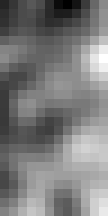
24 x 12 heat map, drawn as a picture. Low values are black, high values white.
Values change most from cell to cell in the top right. The ninth with the lowest average is the top middle. No lone cell stands out from its neighbours. Values rise toward the bottom right.
